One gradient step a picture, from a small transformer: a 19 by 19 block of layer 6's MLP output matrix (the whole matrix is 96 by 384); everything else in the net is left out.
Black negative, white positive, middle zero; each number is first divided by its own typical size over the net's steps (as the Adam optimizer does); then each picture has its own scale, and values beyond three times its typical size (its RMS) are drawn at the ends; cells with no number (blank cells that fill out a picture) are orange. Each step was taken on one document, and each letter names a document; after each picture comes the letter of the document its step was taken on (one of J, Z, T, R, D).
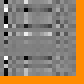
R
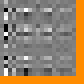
R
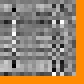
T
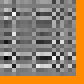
T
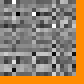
T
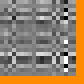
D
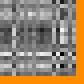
T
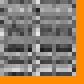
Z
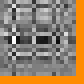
D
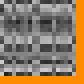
Z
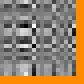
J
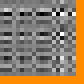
T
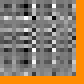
J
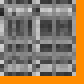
Z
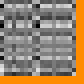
Z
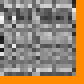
Z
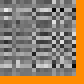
T
